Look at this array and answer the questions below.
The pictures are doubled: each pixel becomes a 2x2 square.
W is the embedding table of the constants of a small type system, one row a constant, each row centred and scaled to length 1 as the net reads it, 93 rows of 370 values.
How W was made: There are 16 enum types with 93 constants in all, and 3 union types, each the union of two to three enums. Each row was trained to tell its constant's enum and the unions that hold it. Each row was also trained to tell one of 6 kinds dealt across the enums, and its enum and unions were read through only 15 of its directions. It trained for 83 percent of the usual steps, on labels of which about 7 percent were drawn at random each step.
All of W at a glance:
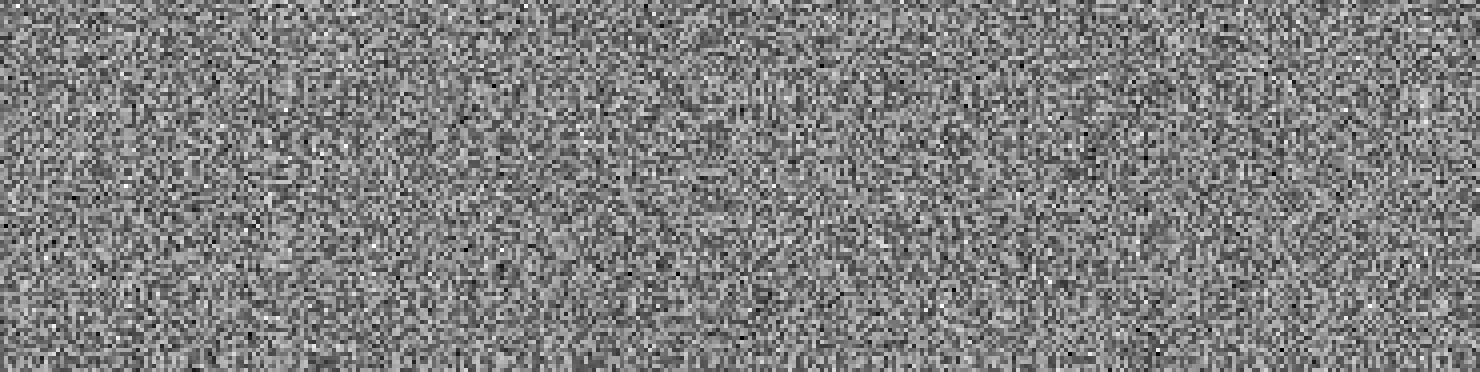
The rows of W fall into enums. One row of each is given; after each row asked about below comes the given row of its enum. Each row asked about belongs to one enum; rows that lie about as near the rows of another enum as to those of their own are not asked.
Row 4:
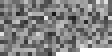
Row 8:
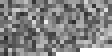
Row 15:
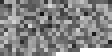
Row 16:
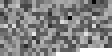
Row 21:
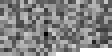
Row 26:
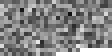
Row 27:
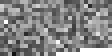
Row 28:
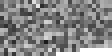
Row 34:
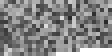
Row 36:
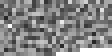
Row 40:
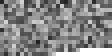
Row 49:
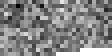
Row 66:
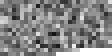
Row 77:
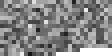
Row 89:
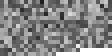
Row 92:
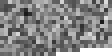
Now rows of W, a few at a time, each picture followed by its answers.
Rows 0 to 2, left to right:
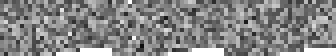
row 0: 27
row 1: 21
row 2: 15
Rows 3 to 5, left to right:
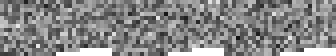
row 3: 27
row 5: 89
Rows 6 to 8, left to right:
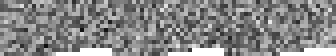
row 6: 15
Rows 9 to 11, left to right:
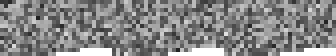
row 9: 40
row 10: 92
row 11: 40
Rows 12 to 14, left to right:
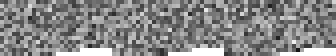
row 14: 40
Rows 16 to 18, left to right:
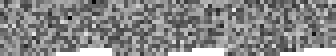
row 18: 36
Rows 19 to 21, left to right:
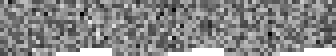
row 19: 89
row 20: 16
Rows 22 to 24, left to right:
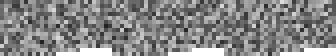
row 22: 26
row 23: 26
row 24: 8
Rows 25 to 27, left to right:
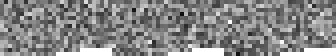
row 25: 36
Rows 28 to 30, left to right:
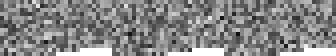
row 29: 77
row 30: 4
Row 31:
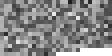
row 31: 36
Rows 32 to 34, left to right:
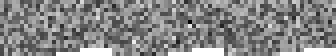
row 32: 92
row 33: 34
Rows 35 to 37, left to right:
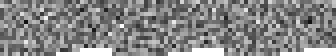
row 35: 66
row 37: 34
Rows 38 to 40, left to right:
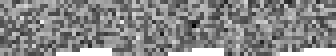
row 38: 34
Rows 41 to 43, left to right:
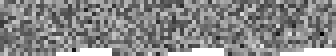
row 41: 34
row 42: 89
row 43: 26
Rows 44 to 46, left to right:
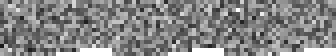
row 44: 8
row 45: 15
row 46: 28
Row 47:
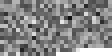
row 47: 16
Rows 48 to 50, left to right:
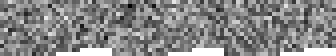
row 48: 92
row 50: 89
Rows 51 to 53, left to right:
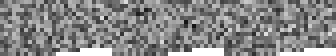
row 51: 40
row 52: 92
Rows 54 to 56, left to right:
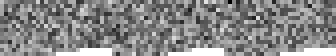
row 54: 34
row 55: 8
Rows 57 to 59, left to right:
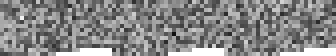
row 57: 15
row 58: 26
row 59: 8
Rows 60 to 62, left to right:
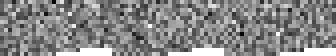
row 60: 27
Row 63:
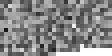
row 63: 15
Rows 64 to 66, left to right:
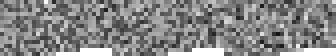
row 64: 15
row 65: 34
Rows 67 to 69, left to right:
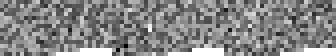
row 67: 26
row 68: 8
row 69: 66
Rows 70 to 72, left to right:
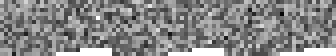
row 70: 8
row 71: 27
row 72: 40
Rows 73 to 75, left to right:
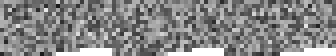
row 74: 40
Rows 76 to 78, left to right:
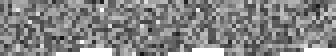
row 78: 77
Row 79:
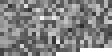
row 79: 92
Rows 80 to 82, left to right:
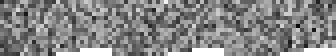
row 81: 77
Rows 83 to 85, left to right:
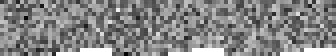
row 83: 92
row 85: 26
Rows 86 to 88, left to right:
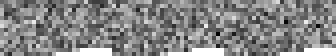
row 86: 16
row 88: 77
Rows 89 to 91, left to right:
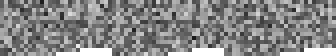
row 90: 89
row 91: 77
